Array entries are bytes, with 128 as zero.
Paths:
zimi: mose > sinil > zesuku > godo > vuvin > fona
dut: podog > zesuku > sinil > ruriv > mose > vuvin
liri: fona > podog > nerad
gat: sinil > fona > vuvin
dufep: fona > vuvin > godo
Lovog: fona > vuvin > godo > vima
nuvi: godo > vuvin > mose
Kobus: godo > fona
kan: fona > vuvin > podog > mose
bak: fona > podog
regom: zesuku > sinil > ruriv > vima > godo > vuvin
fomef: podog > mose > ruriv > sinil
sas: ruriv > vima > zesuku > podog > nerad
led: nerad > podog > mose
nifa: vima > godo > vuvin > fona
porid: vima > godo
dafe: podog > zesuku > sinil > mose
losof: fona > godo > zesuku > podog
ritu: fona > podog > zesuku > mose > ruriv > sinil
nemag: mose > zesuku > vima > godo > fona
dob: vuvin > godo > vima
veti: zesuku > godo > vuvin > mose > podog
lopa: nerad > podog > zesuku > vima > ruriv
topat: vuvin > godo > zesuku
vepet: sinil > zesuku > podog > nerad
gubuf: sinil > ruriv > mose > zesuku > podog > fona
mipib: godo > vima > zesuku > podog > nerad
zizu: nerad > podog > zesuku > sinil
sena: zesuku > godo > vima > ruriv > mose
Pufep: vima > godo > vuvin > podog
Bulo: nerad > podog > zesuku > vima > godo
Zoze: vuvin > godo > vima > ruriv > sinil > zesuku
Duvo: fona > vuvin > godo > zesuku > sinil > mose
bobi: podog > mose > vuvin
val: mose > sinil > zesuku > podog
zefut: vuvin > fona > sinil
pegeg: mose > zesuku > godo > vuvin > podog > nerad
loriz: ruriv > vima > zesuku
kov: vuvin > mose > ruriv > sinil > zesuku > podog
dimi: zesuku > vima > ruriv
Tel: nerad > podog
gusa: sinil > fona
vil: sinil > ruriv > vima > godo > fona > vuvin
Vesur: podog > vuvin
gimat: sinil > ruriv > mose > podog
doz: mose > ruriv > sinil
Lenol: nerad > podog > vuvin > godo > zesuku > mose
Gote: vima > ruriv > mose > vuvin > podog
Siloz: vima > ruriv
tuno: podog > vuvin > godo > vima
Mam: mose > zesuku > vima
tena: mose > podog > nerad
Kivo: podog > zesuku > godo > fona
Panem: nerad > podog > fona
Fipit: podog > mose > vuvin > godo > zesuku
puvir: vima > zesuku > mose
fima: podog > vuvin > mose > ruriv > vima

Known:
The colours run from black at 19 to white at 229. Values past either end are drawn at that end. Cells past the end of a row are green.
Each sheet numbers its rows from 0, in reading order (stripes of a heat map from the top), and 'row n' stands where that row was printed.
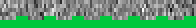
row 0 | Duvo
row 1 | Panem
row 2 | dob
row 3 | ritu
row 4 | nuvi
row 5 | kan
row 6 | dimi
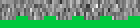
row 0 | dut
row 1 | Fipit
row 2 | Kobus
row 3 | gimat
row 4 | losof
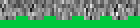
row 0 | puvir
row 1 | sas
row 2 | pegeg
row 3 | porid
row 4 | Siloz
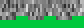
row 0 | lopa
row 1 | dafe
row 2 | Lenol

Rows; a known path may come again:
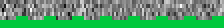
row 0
loriz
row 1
kan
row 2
led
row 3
mipib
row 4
dafe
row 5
bobi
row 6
gusa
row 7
Lenol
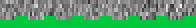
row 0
pegeg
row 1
Zoze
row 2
Kivo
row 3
tuno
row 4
veti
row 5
lopa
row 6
gimat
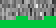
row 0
fima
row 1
regom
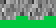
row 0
nuvi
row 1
dob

